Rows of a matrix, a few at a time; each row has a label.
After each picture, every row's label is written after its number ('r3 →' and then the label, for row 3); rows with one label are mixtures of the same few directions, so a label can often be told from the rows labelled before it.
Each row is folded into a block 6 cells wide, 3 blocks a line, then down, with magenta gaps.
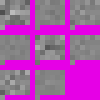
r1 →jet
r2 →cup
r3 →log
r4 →log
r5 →jet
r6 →log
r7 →log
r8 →jet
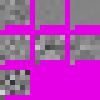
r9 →cup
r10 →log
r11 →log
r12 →log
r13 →jet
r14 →jet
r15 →log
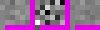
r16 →cup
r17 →log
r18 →cup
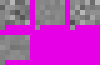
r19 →cup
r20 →log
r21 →log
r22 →jet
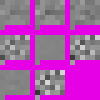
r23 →jet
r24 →jet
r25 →cup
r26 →log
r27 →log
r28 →log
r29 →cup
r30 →log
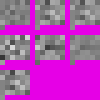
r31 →log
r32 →cup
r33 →cup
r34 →log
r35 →jet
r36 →jet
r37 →cup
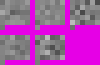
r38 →jet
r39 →log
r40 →log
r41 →cup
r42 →cup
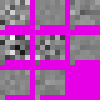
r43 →log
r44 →log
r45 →jet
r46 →cup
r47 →log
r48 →jet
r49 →log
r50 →jet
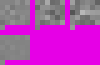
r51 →log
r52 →cup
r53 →jet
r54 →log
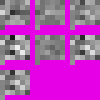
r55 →jet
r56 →jet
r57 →cup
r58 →cup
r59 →cup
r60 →cup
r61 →cup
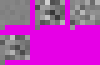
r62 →log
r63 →cup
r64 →log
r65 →cup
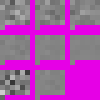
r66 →cup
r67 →cup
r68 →jet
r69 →cup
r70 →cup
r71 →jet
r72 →log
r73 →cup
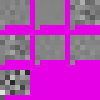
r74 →log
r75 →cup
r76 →cup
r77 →cup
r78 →log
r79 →log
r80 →log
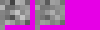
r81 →cup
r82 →cup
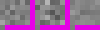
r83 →log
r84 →cup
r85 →jet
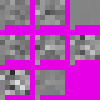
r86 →cup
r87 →jet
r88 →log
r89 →cup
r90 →jet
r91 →cup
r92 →cup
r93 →jet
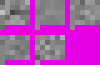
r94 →jet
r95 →jet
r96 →cup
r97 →cup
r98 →log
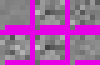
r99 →jet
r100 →jet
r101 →log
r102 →cup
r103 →jet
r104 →cup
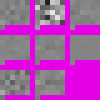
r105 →log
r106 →cup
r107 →jet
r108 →cup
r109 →jet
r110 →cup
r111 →log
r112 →jet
